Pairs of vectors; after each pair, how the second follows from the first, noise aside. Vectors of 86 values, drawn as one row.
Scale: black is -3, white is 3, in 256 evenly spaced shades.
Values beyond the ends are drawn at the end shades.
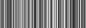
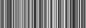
copied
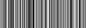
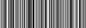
copied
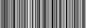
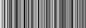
wrapped around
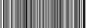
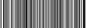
copied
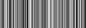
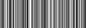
copied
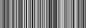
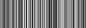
copied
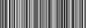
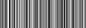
copied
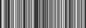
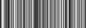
copied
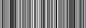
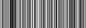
copied
